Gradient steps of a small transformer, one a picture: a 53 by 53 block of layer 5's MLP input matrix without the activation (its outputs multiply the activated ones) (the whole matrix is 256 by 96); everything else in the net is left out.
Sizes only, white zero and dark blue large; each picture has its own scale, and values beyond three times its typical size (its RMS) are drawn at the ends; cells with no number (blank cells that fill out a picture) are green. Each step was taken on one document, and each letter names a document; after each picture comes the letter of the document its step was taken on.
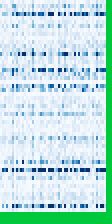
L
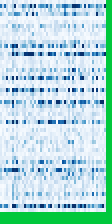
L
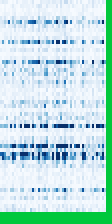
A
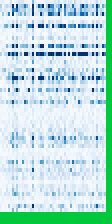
L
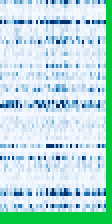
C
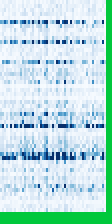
A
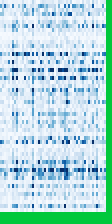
L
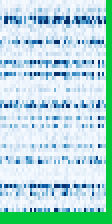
C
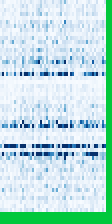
A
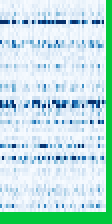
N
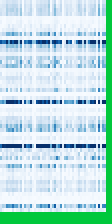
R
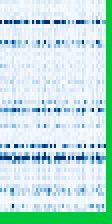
N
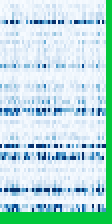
N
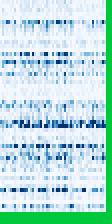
A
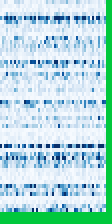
C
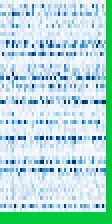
L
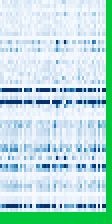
R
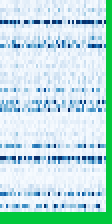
N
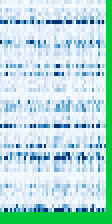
C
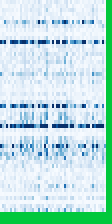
A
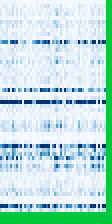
R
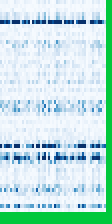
N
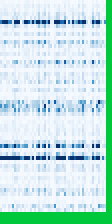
N
